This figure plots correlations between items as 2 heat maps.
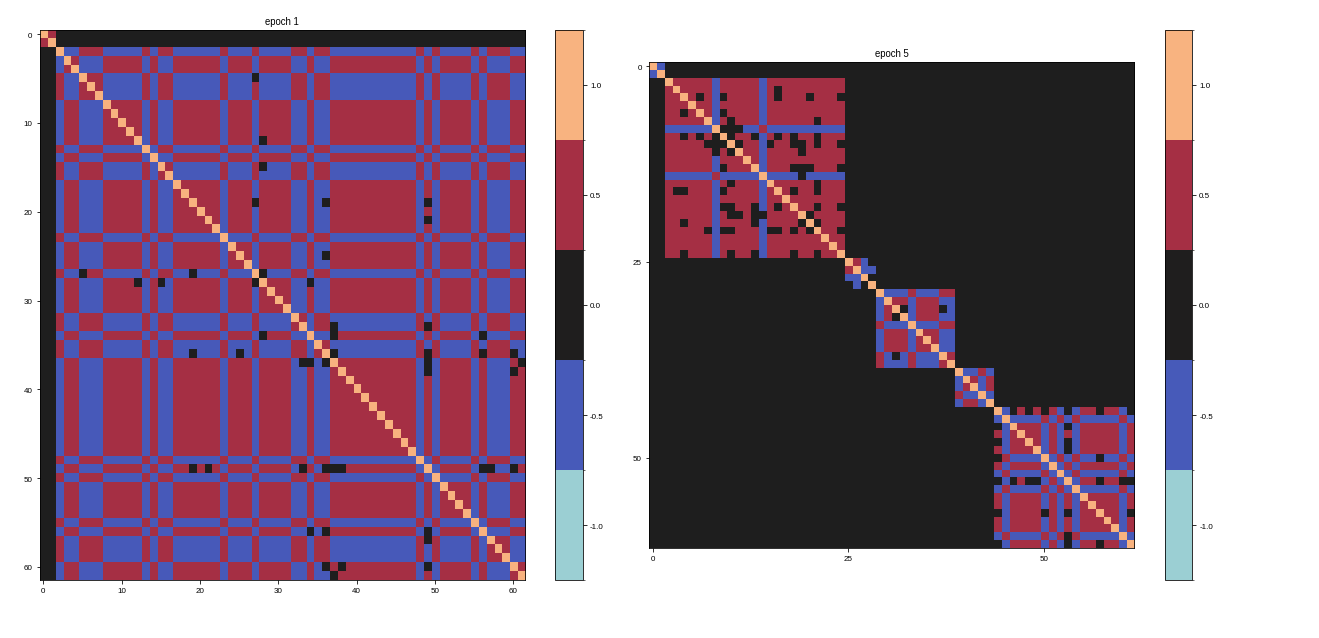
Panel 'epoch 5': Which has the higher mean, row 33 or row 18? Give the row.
18
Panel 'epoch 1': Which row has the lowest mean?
5
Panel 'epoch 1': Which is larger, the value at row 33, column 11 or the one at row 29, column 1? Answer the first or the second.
the second
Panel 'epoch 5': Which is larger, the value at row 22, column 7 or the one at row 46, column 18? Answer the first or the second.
the first
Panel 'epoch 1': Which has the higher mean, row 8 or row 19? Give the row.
19
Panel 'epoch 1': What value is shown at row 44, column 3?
0.5
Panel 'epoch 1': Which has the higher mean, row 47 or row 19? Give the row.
19
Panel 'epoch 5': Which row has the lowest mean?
14
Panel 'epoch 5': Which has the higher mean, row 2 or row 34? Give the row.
2
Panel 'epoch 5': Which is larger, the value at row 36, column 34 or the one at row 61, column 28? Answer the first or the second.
the first
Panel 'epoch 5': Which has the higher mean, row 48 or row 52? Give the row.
48
